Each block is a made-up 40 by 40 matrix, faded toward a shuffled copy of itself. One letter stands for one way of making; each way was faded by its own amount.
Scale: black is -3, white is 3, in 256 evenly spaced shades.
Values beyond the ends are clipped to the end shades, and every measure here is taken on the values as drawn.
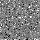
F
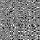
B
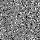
F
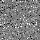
F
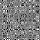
B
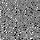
F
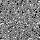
F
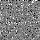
F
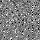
F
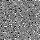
F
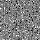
F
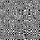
B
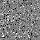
F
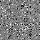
F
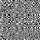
B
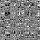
B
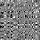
B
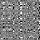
B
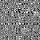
B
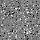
F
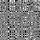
B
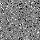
F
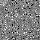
F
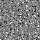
F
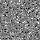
F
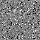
F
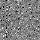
F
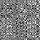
B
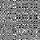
B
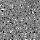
F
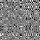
B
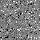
F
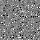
F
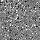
F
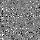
F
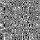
B
